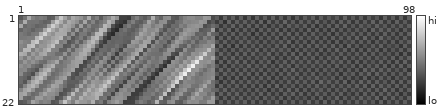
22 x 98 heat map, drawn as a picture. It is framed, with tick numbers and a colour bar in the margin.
It is made of 1 by 2 panels. Panel 1,1: middling, slanting up to the right, strong in contrast. Panel 1,2: low, checkered.
